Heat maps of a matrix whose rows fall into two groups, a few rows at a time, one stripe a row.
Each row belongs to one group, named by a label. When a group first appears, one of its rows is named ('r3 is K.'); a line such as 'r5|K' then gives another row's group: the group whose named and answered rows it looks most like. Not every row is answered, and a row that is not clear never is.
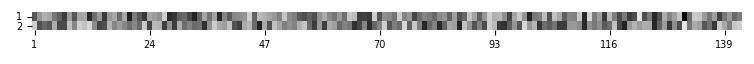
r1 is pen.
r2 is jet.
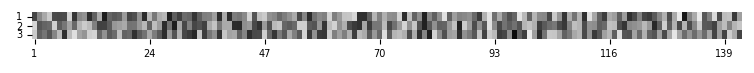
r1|pen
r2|jet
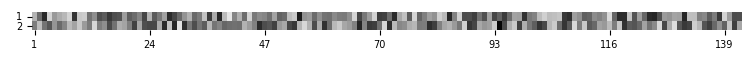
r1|pen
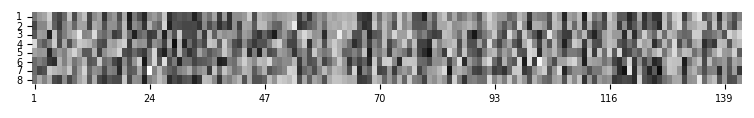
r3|jet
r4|jet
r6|pen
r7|pen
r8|pen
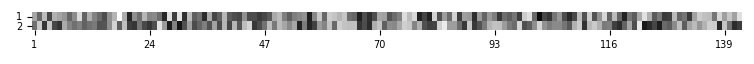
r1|jet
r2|pen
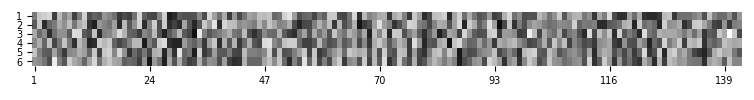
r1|pen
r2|pen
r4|pen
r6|jet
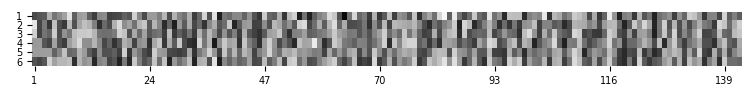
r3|jet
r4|jet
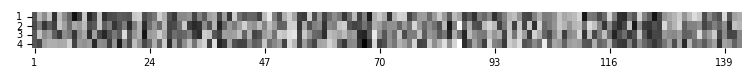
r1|pen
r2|pen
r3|pen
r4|pen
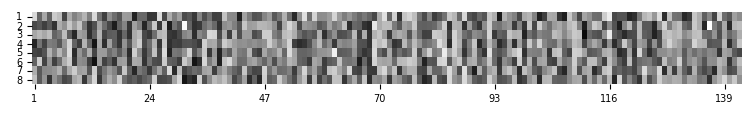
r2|pen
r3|pen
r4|pen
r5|pen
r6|pen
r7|jet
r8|jet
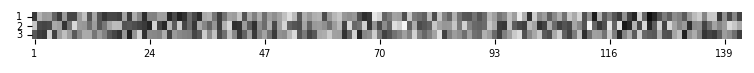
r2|jet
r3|pen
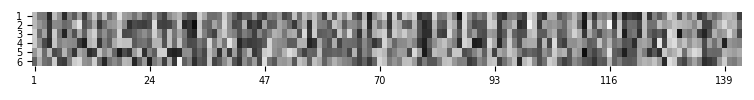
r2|jet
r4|jet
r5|pen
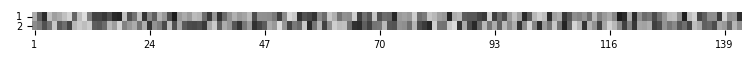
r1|pen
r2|jet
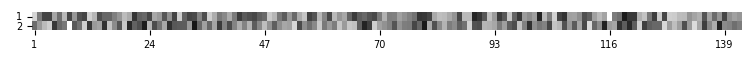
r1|jet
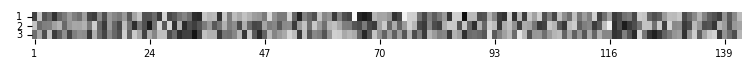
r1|pen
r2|jet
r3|pen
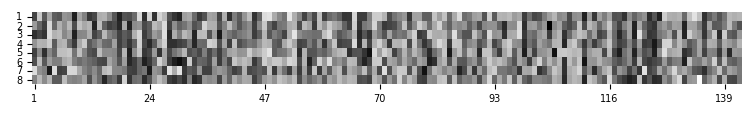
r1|pen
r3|pen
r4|pen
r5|pen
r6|pen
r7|jet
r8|pen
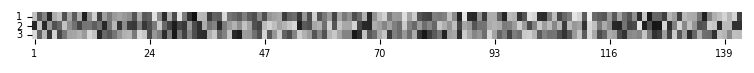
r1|jet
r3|jet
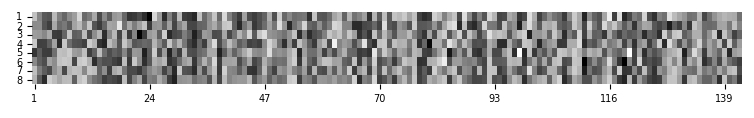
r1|jet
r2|jet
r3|pen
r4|jet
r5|pen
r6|pen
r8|pen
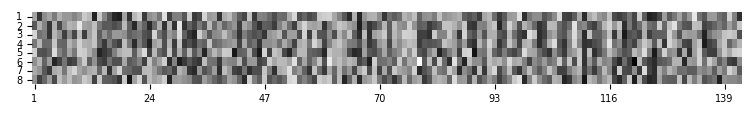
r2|jet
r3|jet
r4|jet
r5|jet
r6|pen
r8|pen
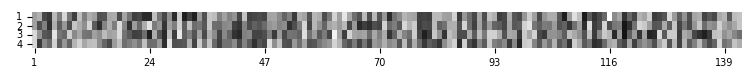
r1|jet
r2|jet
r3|jet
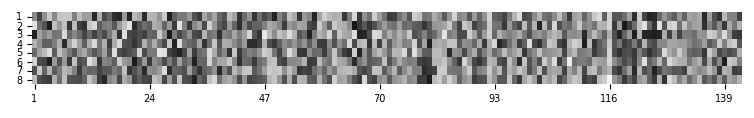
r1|pen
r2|jet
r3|pen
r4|jet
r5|pen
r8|jet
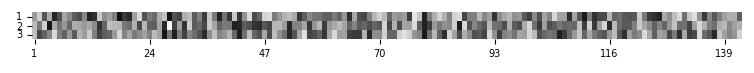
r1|pen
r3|jet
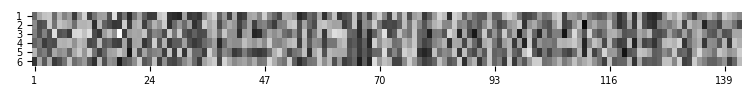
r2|pen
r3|jet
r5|jet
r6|pen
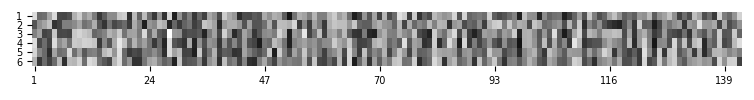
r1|jet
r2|pen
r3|jet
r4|jet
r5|jet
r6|jet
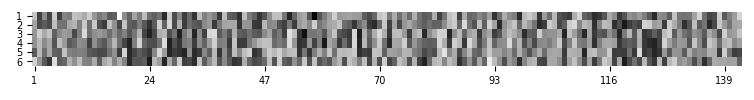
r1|jet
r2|jet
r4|pen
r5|pen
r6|jet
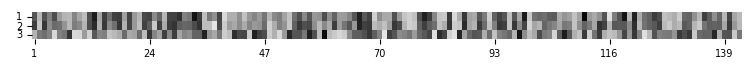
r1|pen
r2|pen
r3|jet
